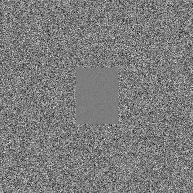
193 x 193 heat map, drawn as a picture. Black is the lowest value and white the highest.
Calmest part: centre. Odd patch: calmer, in the centre. Histogram: bell-shaped. Seam: none.
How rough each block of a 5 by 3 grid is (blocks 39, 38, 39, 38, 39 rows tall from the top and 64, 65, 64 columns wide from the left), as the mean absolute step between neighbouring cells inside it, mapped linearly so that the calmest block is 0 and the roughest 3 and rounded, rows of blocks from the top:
333 | 323 | 303 | 323 | 333
